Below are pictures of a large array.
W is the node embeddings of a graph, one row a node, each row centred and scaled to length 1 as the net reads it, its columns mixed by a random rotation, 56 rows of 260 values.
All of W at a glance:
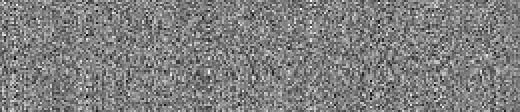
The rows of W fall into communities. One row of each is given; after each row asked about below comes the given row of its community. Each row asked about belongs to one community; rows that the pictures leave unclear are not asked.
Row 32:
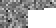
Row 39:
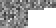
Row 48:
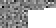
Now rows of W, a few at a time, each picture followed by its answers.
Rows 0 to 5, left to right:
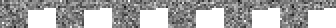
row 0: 39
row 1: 48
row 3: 39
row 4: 48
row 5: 39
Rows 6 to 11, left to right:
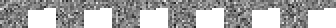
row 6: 32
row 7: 48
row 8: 32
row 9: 32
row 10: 39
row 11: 39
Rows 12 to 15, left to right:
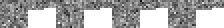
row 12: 48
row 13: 39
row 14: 48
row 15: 39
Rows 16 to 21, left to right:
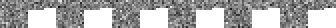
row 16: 39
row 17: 48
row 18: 32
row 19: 39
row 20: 39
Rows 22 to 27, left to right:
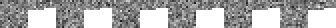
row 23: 32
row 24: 32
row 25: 39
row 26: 48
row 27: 32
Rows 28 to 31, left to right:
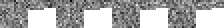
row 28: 48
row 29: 48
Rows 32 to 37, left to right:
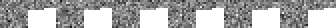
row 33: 39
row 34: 48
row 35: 48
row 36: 48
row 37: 39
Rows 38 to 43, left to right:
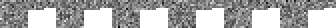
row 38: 39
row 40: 32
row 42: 32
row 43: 48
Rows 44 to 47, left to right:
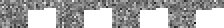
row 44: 39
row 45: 39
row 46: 32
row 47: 48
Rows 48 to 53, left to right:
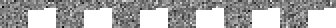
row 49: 32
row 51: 32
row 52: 48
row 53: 39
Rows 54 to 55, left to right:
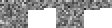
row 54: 39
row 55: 32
